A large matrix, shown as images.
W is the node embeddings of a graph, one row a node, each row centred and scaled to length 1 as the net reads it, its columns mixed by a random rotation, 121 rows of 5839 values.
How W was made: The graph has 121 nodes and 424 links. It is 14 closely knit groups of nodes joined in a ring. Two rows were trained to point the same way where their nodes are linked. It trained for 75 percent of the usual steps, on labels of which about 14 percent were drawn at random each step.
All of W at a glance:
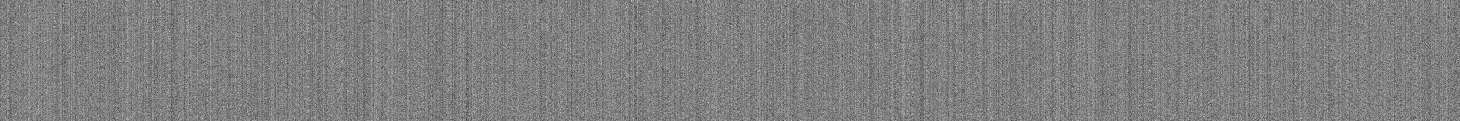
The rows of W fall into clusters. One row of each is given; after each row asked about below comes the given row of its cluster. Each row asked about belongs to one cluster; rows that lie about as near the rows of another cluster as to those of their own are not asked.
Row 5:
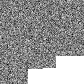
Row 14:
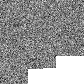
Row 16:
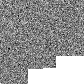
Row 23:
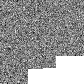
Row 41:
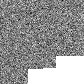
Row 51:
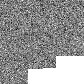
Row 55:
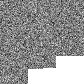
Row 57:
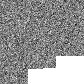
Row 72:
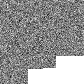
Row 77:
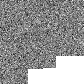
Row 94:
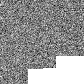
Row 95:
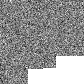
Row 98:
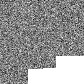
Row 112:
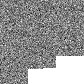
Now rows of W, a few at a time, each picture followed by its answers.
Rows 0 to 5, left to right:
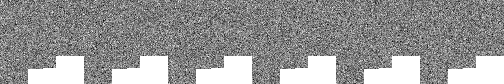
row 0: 94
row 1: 72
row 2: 72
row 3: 57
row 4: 23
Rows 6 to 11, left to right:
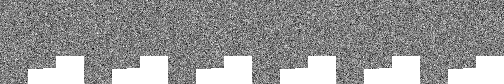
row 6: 5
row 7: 16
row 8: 57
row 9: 77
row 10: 94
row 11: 16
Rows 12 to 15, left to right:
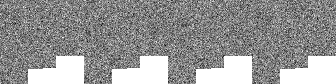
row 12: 57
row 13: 14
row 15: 57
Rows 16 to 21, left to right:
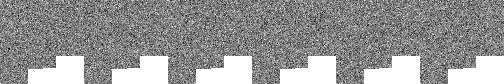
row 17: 51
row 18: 16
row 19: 5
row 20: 77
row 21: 77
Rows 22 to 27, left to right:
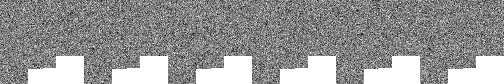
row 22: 23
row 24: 14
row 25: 5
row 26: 51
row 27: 51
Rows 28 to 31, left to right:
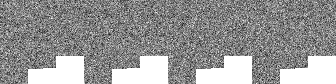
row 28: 14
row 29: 51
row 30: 57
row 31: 98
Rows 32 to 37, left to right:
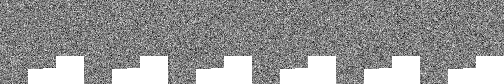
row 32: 94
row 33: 55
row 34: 72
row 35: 23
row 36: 55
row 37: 41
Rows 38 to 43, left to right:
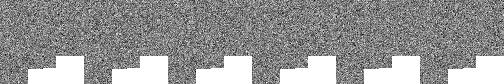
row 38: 55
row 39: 5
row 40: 16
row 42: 51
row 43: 112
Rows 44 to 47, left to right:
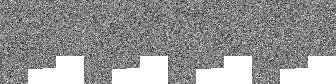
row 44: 72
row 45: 72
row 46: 41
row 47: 112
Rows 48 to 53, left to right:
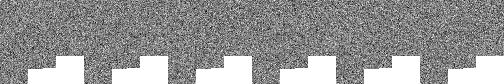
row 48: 72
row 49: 51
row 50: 5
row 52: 16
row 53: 98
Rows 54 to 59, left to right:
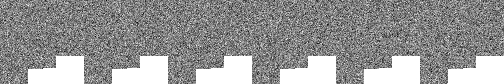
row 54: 55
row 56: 72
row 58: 51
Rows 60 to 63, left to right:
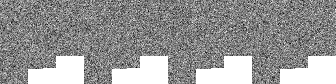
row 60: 41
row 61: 94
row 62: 57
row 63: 41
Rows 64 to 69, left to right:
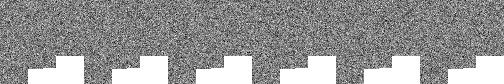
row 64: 55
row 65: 16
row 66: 95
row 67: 112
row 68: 23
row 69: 55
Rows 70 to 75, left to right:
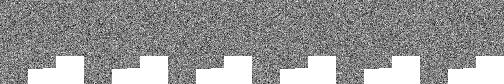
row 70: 5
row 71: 14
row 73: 14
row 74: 41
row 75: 5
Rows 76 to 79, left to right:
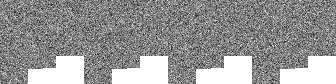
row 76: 41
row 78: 55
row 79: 51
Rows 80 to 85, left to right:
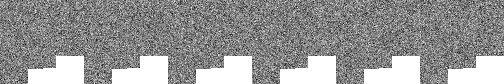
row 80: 55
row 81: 14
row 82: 16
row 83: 77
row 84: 41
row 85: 95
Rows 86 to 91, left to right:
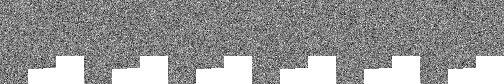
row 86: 98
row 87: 77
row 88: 55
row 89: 94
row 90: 57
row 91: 16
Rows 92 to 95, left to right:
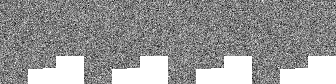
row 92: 57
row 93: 95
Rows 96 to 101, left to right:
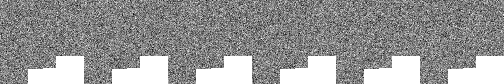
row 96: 41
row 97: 14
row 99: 77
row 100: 5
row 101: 112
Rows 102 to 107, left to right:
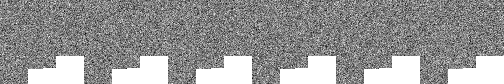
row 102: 94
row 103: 41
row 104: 5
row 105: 95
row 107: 94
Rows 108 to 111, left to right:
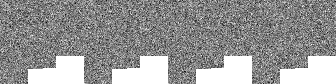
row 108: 112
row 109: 16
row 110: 98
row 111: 14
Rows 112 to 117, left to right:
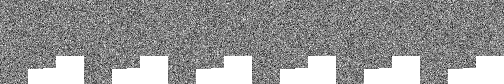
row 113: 16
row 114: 23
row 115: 41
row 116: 72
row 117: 51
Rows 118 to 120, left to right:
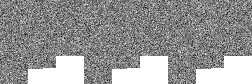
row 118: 51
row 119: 94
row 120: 55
